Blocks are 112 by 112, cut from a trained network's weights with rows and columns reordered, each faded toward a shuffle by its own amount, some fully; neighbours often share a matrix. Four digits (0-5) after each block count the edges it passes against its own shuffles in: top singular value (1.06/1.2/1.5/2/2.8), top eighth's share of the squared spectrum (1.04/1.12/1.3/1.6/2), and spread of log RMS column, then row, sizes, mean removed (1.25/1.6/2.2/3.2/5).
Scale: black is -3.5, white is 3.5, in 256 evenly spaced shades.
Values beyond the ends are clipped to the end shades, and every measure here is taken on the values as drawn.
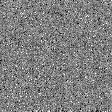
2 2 0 1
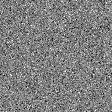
1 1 0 0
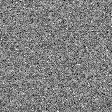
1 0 0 0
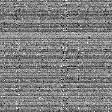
5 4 3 2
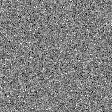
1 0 0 0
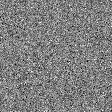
0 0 0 0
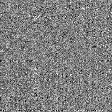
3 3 1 2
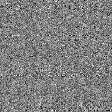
3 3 1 3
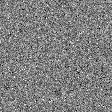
0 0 0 0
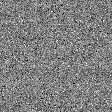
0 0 0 0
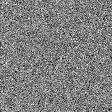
0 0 0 0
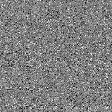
3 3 0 2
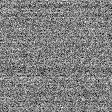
3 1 0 0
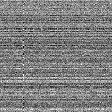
5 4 2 3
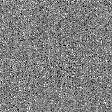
2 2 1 2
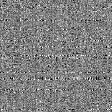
3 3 1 3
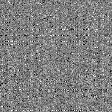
3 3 1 3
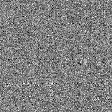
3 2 1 2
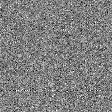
2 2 1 1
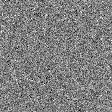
1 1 0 0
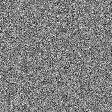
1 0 0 0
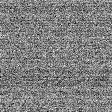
3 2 0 0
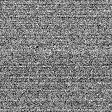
4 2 0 1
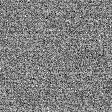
2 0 0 0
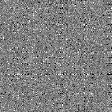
4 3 2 2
